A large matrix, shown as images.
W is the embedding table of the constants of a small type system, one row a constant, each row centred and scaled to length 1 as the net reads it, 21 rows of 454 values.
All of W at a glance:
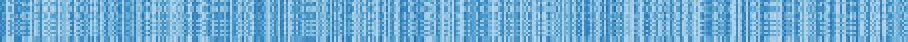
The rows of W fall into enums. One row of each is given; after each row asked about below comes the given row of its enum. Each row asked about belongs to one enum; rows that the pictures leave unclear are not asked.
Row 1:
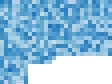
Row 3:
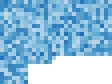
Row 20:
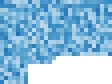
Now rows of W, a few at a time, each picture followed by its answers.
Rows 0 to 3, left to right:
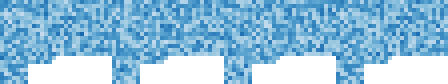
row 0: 3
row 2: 20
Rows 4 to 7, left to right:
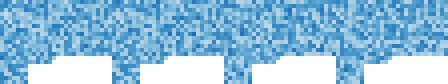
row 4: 3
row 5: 3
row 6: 20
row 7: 1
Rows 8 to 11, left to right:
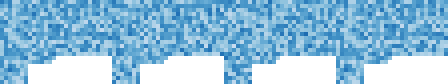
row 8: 1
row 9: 20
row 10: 3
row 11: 1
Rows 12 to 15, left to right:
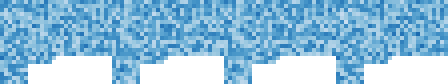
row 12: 3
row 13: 1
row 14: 1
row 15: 3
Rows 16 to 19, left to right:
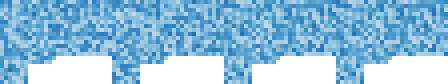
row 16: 1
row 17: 3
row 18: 20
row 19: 20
